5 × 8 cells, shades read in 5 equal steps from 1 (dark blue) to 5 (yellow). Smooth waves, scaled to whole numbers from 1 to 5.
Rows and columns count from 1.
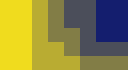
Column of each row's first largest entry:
1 1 1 1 1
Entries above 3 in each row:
3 3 3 4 5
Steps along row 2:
same down down down same down same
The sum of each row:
23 23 24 27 31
